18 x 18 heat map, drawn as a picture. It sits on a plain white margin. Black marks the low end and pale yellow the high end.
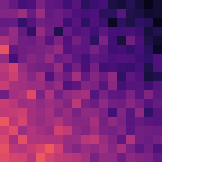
Grain: fine. Ninth with the lowest average: top right. Ninth with the highest average: bottom left. Histogram: bell-shaped. Mirror symmetry: none. Slope: up to the bottom left. Stripes: none.
